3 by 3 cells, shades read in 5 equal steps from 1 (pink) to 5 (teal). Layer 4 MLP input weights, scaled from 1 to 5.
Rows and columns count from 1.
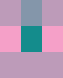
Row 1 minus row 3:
0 1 0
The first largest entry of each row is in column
2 2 1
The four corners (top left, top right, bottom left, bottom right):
2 2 2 2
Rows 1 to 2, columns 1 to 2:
2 3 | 1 5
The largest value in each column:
2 5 2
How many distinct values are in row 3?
1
